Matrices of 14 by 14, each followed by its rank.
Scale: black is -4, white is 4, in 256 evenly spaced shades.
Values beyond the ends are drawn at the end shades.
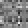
two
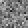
full rank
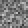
full rank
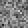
full rank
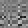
two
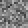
full rank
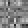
two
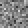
full rank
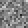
full rank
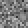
full rank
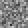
full rank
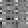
two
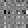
two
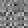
two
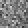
full rank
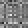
two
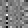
two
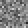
full rank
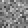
full rank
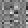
two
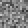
full rank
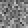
full rank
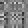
two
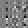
two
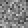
full rank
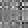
two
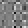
two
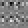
two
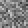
full rank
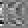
two
